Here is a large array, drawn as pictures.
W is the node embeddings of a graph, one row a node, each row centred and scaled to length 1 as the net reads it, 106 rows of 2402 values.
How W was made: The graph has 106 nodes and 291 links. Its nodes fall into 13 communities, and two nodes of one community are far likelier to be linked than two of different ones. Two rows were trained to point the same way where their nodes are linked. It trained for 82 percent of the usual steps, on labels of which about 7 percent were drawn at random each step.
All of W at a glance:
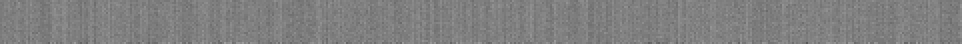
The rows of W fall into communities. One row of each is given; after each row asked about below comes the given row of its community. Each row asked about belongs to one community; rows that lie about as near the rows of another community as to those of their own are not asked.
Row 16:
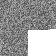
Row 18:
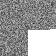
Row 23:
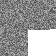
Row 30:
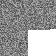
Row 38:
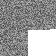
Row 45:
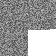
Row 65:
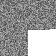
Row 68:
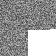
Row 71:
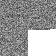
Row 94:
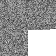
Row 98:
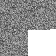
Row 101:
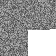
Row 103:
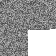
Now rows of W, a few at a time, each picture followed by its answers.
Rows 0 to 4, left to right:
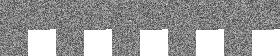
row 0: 98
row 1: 65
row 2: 30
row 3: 16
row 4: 94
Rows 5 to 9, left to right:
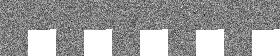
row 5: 71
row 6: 101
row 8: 38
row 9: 65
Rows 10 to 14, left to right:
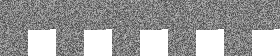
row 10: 45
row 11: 45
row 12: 101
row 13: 65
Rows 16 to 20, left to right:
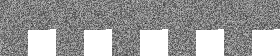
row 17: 23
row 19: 94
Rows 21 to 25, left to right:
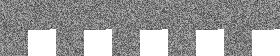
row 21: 103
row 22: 103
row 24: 30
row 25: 23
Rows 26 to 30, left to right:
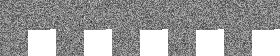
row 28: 30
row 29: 18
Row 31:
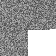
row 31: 103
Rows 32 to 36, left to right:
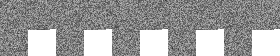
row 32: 71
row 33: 94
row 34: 94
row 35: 103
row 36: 45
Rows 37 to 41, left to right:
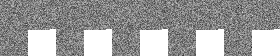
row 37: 68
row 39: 23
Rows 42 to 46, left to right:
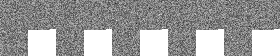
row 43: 18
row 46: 71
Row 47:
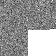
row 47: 101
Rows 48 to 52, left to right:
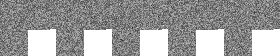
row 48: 94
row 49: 30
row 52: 101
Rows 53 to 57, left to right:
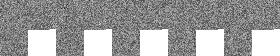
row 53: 16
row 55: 30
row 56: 30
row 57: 18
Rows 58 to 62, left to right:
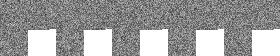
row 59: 18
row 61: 18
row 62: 68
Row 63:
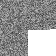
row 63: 23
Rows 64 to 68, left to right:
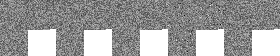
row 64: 94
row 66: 30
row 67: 98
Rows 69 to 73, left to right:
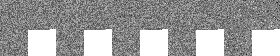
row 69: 18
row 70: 16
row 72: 103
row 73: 38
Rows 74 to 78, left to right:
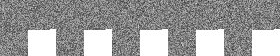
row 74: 103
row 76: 65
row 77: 98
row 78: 65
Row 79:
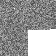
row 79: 23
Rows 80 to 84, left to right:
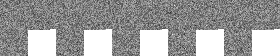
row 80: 30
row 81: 94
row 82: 16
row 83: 98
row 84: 45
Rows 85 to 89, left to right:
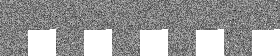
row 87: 103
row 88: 18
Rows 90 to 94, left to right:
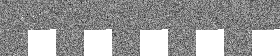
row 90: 23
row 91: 68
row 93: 101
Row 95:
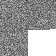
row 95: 103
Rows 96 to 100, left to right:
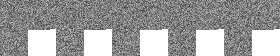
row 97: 71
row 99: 45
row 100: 65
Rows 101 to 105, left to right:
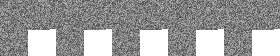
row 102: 94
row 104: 18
